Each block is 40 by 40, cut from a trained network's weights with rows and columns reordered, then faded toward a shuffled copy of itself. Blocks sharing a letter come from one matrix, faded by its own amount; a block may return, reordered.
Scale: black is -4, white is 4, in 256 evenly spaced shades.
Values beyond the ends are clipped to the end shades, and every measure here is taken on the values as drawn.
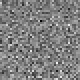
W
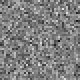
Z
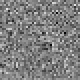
W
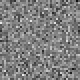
Z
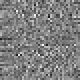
W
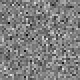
Z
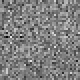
W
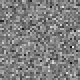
Z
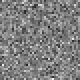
Z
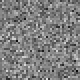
Z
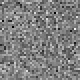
Z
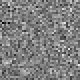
W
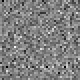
Z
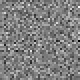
W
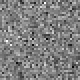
Z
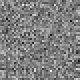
W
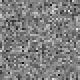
Z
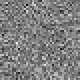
W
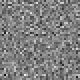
W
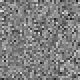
Z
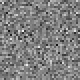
Z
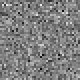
Z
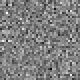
W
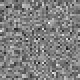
W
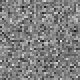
W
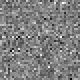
Z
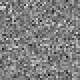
Z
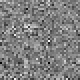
W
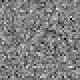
Z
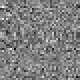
W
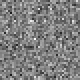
W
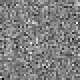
Z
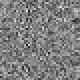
W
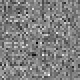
W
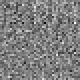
W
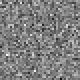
Z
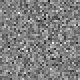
Z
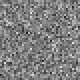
Z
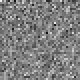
Z
